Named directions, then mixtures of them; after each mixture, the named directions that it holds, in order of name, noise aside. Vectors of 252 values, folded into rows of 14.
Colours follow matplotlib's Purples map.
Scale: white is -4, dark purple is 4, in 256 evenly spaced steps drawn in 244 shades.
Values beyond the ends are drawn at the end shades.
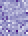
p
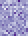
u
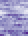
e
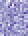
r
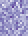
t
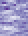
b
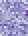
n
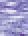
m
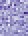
b, p, r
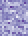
m, n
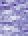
b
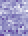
e, p, t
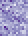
b, n, t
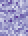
m, t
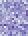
n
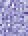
p, r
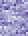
b, n, p
